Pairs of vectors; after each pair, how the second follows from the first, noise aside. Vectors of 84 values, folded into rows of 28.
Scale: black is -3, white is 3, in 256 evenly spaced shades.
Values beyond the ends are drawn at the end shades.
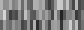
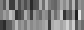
shuffled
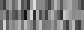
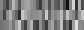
wrapped around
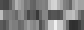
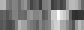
wrapped around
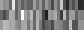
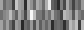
shuffled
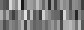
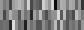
wrapped around
